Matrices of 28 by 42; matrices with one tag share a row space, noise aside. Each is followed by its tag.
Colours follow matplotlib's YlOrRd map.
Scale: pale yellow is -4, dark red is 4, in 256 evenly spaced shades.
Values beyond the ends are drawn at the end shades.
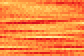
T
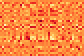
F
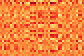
F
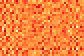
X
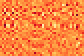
X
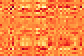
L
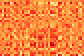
F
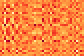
X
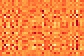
X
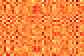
X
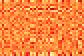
F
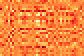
L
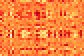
L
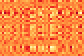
F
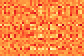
F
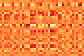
F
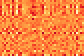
X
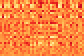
F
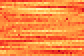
T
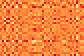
X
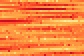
T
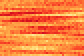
T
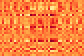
F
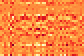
L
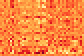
L
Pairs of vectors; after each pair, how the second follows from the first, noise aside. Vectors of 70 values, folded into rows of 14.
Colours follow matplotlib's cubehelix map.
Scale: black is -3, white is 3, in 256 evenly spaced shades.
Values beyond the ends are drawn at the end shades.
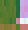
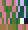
sign-scrambled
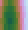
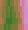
shrunk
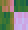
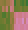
shrunk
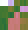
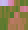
shrunk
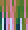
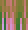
shrunk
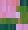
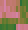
shrunk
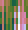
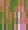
shrunk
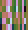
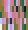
sign-scrambled
